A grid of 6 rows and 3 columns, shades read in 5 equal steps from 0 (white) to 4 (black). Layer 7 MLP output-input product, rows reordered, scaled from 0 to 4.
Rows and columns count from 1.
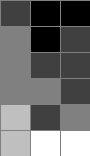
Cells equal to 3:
6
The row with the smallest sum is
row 6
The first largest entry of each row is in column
2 2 2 3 2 1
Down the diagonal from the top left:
3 4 3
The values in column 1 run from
1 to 3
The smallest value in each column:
1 0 0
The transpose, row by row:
3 2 2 2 1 1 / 4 4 3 2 3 0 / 4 3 3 3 2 0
